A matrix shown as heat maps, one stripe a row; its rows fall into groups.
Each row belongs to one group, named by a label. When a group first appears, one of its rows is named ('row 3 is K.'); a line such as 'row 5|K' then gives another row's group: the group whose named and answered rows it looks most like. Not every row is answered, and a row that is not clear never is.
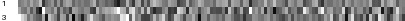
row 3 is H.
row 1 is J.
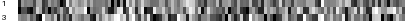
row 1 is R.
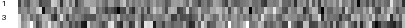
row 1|R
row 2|J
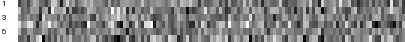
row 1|R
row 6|J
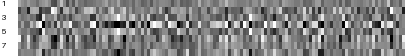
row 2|R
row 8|J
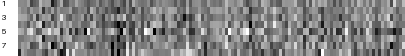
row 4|J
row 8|R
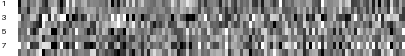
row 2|R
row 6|J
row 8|J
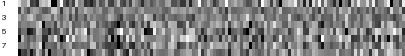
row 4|J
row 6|R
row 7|J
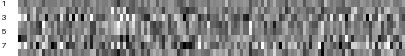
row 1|J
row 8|J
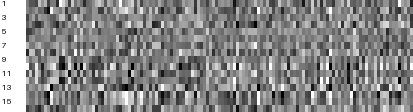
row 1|R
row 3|R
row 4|H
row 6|R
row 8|R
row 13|J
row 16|H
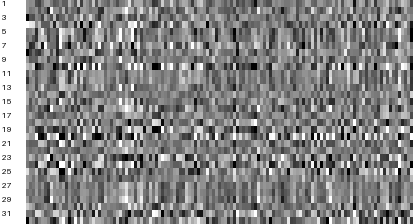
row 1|H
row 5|R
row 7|R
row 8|H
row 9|R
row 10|H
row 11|R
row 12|R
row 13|R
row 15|R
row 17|H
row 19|H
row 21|R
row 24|R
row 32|R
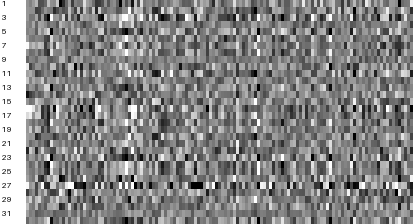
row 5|J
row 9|R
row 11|H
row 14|H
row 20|H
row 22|R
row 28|R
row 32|J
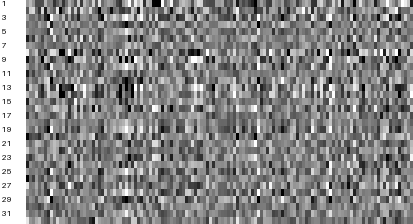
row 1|H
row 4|J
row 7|H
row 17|R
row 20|H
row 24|R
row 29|J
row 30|H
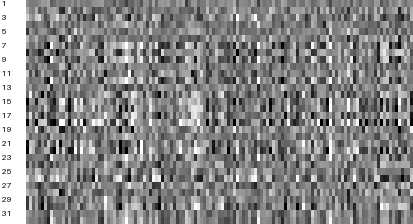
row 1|J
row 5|R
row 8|H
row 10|R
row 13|J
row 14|H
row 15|R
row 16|R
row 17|H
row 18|R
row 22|R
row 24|H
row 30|H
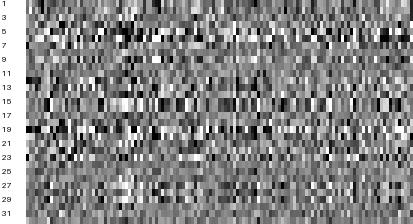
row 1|H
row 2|H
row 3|R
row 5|J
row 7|R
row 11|J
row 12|H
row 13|H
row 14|J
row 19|H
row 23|R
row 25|H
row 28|H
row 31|R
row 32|J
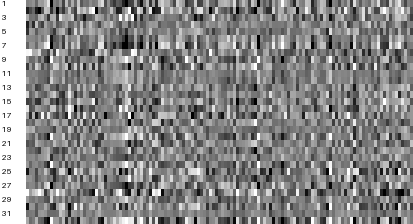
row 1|J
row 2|H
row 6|J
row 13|H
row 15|H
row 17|H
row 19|H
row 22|H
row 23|J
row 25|R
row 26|H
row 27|J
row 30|R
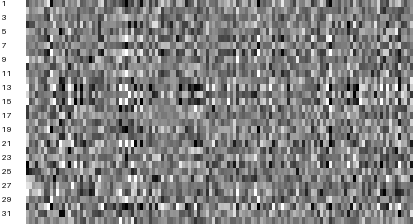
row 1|J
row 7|J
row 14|H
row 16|R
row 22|R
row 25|H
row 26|H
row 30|J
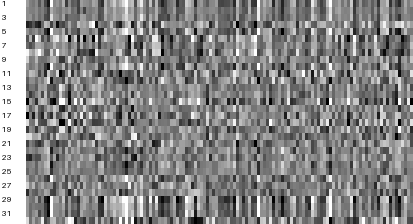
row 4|H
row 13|R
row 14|R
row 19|R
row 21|H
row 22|J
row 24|J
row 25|J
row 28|R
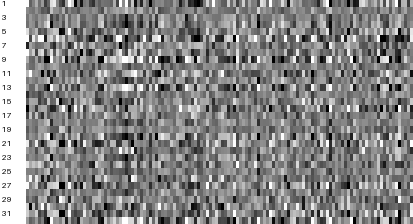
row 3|J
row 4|J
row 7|R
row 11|H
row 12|J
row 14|H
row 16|R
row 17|H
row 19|R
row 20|J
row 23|J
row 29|R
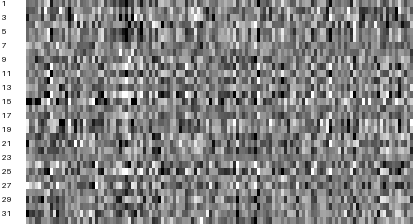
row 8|R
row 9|H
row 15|H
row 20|H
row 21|R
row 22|H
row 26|J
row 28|J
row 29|H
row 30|J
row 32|H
